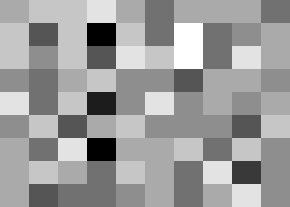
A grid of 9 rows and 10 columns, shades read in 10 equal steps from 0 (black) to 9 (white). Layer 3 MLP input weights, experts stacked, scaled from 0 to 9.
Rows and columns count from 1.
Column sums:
56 44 55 33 56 51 52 49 50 49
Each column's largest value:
8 7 8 8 8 8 9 8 8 7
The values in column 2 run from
3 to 7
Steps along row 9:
down up same up up down up up down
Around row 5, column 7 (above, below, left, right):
3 5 8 6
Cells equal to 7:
17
